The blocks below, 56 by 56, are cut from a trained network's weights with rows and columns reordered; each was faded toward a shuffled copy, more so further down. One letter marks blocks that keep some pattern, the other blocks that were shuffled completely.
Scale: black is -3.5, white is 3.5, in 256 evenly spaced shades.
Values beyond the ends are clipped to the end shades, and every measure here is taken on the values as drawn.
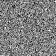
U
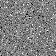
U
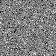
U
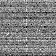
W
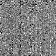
W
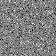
U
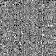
W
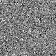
U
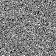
U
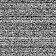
W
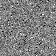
U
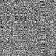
W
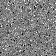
U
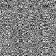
W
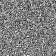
U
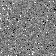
U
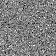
U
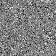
U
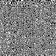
W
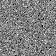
U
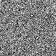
U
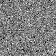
U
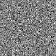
W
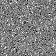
U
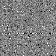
W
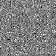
W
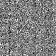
W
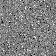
U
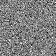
U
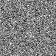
U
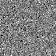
U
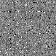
W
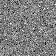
U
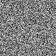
U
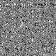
W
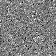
U
